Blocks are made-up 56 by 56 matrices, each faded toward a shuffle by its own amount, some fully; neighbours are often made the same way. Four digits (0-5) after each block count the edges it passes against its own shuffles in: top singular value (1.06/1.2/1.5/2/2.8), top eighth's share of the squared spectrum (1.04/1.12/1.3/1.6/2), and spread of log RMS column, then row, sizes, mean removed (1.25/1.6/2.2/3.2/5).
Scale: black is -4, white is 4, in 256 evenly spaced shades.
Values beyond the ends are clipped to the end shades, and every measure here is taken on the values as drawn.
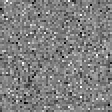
0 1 0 0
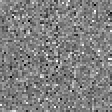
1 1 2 0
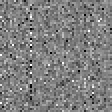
2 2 2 0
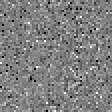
1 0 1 0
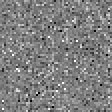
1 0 1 0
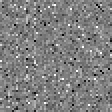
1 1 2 0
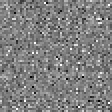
3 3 1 2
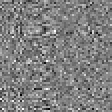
4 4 2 2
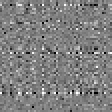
4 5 2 3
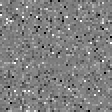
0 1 0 0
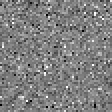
2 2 0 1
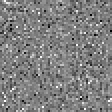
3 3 1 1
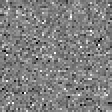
2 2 0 1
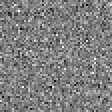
2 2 0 0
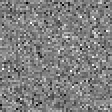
0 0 0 0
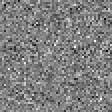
2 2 0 1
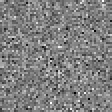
2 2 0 0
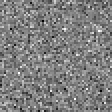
0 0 0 0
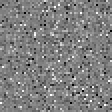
2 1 0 0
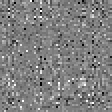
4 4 2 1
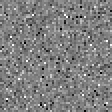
0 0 0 0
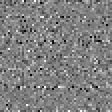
2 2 0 2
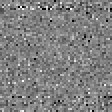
2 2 0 2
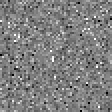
0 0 0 0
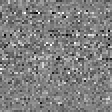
1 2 0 3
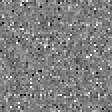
1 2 0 1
